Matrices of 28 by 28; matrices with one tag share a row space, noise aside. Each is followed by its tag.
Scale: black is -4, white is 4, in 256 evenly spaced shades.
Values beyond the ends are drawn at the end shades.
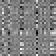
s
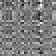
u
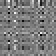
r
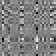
s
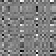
s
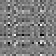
r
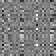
s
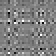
r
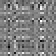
r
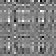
r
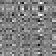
u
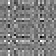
r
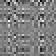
r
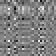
r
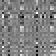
s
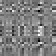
u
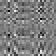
r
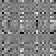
s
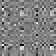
s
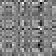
u
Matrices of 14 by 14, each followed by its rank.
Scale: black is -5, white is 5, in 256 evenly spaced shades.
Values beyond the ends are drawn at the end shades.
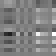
one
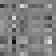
two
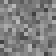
full rank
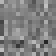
three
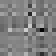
two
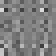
two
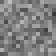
full rank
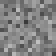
full rank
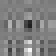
one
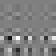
one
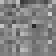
three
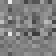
three
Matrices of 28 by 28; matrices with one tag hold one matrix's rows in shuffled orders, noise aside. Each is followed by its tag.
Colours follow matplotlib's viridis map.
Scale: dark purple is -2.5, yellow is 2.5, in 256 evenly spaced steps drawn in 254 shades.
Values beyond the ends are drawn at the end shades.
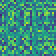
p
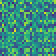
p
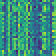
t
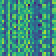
t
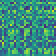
p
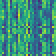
t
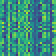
t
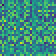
p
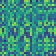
p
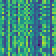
t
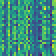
t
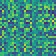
p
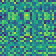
p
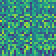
p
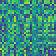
p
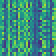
t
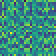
p
